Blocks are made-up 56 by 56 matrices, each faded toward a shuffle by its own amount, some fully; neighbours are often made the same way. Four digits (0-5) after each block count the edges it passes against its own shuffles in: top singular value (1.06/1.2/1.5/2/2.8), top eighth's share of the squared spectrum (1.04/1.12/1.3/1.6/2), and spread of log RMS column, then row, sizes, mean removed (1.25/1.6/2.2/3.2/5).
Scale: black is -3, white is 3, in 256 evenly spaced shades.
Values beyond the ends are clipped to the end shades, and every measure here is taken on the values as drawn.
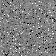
2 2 0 0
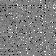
3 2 1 1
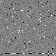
3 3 0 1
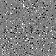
3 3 1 1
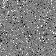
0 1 0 0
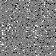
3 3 1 2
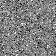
0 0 0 0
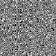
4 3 2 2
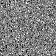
0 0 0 0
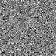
3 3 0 1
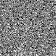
3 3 1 0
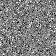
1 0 0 0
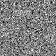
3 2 0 0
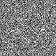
3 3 1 1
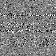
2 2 0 3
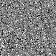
0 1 0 0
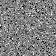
0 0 0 0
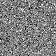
0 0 0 0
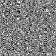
3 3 1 1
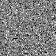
2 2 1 0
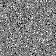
0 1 0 0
